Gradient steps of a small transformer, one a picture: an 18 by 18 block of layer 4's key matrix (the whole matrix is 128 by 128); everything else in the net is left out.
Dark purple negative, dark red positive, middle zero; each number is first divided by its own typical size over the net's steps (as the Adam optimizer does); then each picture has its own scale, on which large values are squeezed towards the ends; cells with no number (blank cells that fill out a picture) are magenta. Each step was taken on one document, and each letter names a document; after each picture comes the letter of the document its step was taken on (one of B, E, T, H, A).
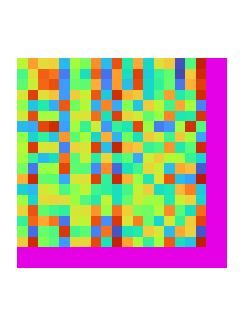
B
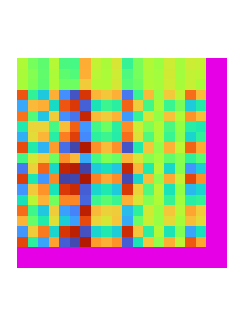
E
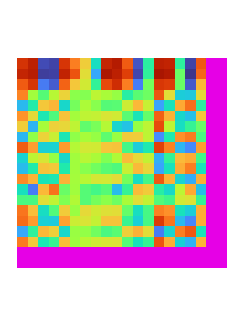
B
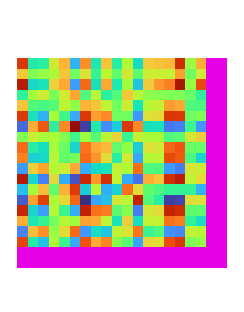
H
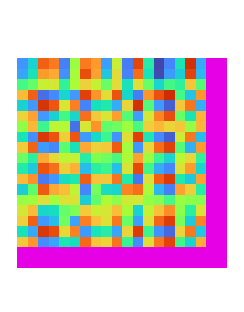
E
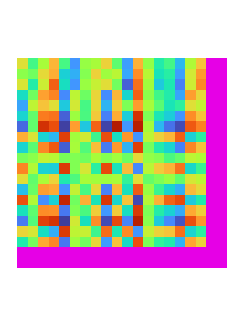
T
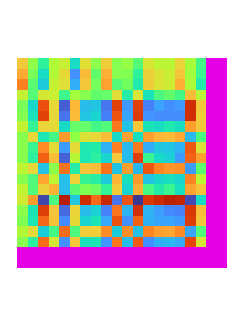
T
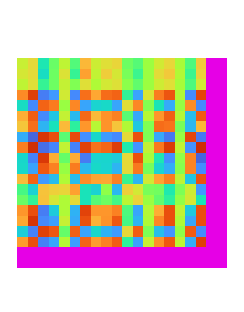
E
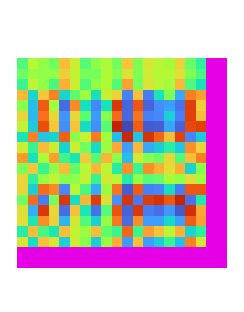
T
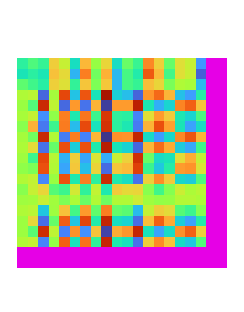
E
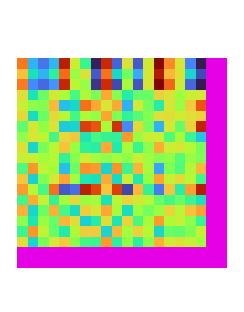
H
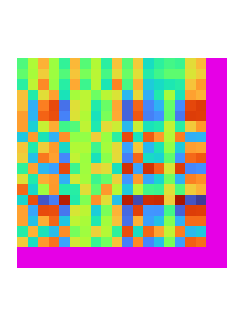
T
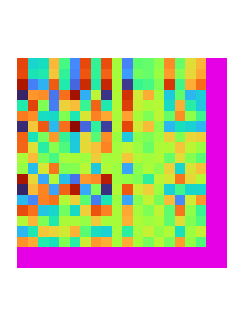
H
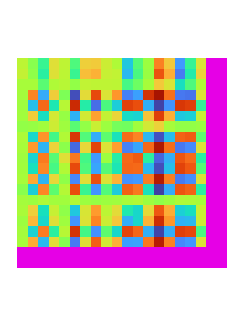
E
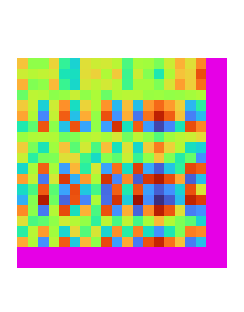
H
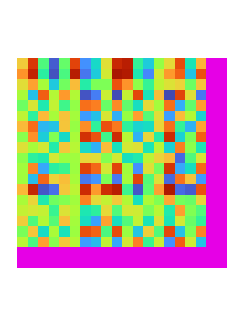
B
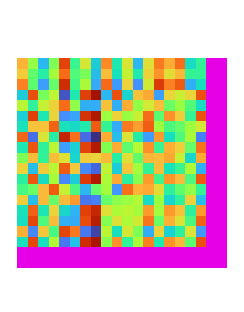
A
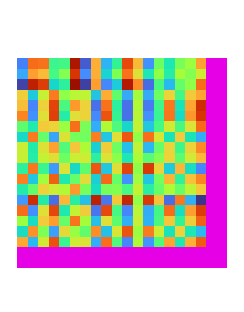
T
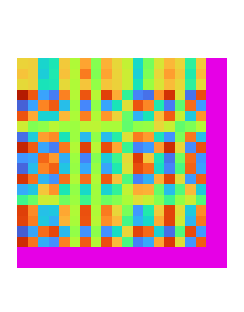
B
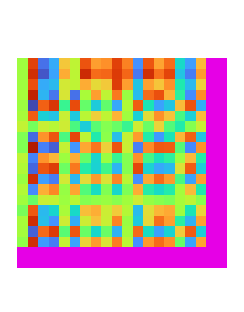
E
